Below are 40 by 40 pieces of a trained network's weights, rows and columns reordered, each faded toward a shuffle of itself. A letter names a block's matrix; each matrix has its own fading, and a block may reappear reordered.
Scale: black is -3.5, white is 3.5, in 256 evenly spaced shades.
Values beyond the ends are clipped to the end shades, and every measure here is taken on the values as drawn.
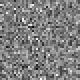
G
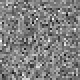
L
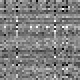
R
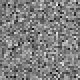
L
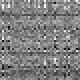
R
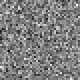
L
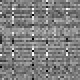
R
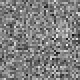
G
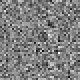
G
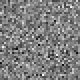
L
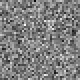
L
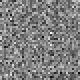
G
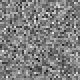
L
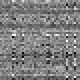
R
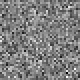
L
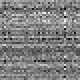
R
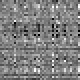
R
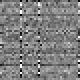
R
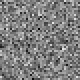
L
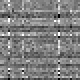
R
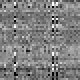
R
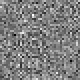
G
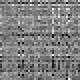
R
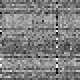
R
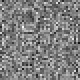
G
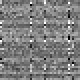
R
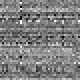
R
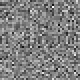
G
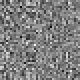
G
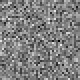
L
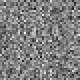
G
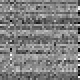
R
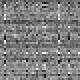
R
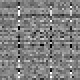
R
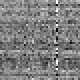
R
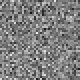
G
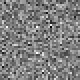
G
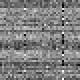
R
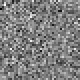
L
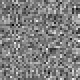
G
